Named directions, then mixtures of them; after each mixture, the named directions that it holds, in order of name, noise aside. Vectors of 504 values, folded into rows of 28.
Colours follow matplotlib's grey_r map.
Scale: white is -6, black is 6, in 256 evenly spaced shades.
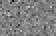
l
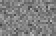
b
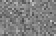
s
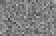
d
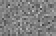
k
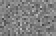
k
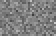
b, k, s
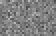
d, l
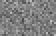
s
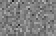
k, l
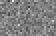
k, l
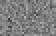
d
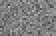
k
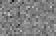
l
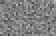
d, k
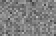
d, s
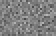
k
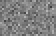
b, d, l
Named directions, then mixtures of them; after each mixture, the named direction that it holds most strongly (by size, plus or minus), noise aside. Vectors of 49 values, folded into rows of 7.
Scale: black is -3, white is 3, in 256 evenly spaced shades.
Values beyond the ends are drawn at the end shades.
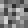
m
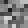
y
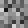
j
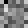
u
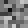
y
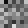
j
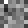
u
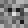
m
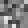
y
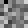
u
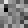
u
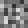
m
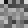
u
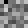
u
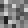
m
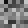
j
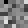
y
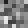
y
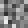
m
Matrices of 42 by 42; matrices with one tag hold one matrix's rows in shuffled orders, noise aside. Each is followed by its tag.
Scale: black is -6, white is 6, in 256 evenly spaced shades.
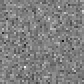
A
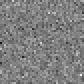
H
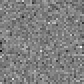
H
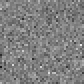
H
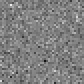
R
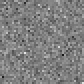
A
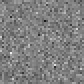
R
